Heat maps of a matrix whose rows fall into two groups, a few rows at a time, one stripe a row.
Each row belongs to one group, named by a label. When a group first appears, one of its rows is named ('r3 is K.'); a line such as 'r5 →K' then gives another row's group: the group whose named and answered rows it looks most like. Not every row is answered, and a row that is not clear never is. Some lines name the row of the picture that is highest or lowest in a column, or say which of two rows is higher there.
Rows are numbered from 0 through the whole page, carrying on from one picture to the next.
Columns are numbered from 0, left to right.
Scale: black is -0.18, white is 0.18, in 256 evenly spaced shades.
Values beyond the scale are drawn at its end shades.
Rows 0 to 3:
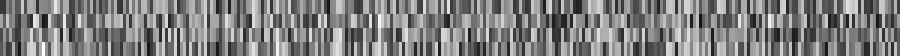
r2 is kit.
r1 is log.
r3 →kit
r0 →kit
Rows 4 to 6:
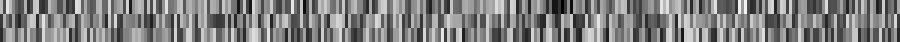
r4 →log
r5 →kit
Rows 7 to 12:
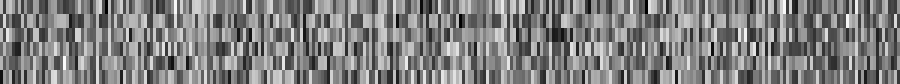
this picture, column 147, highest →12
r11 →log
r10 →kit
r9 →log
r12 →kit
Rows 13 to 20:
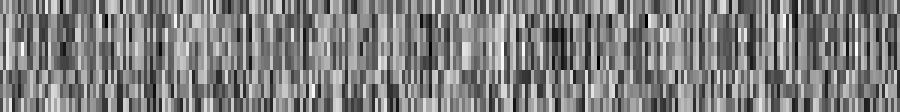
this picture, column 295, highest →19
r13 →kit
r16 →log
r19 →kit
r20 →kit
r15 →log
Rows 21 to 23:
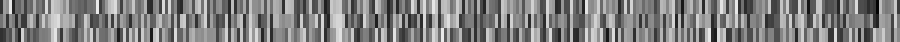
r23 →kit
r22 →kit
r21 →kit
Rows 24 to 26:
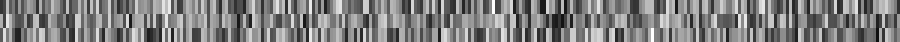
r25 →log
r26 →kit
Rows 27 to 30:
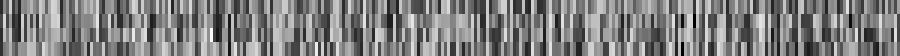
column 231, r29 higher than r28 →Yes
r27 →kit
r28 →kit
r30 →kit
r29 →kit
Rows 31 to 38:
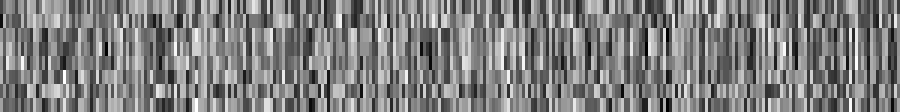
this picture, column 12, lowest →37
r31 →kit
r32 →kit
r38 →log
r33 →log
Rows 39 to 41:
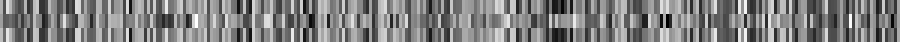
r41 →log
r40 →log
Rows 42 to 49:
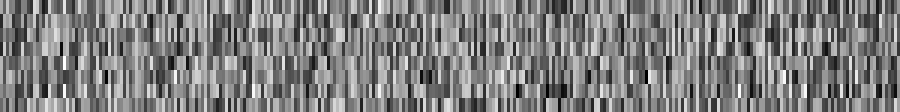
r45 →kit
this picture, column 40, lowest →45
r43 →kit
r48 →log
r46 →log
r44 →kit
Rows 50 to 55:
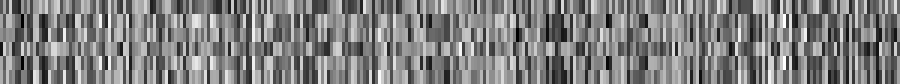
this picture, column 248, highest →55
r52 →log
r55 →log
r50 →kit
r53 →kit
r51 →log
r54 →log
